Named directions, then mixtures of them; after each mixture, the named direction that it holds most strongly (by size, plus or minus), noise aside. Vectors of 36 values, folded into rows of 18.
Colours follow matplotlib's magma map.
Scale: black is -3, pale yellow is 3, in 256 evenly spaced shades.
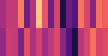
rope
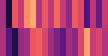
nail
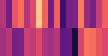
rope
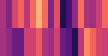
rope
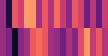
nail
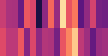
rope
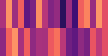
rope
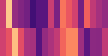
nail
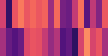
nail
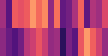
nail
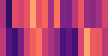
nail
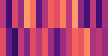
nail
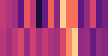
rope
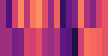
rope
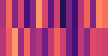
rope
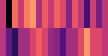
nail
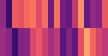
nail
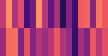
rope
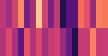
rope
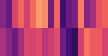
rope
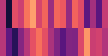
nail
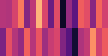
rope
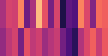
rope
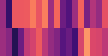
nail
